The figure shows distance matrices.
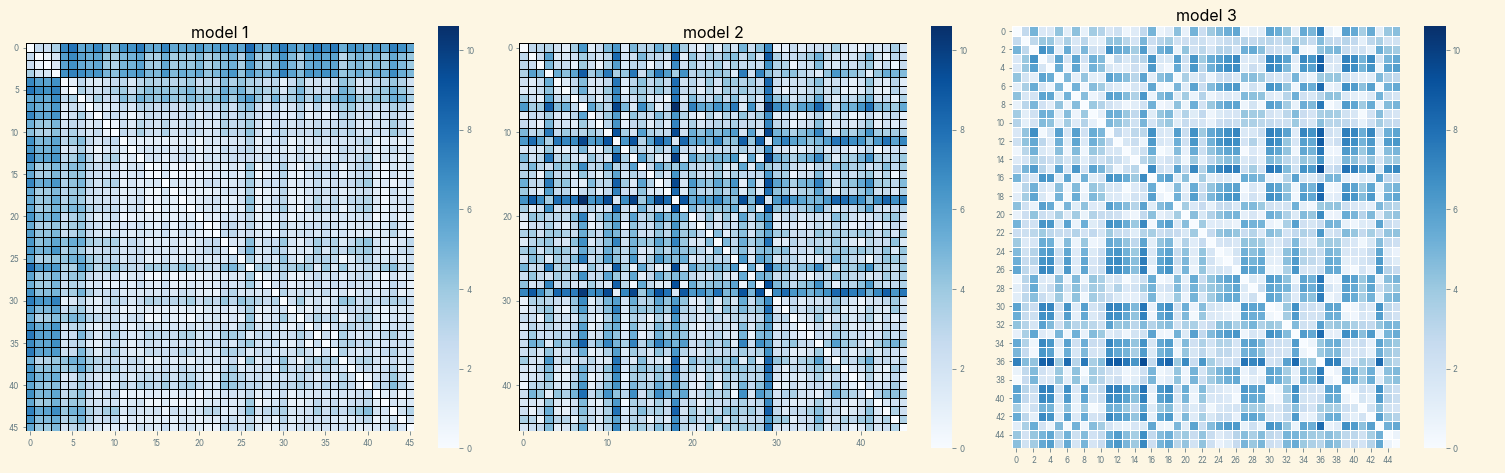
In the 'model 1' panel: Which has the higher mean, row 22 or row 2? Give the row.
2
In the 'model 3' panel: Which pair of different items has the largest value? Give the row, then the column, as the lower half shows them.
36, 15
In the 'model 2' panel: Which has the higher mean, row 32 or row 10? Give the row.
10
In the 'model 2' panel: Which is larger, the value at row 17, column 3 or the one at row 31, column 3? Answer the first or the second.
the first
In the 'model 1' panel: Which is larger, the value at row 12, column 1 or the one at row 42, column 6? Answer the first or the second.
the first
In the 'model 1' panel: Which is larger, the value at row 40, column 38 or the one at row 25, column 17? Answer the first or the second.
the first
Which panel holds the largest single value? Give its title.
model 2
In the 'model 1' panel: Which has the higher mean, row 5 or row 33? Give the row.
5
